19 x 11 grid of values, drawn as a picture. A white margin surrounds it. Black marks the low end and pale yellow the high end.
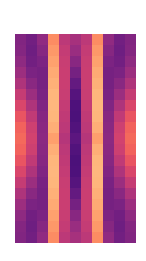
Slope: none. Ninth with the lowest average: centre. Mirror symmetry: left to right and top to bottom. Grain: streaks running down.
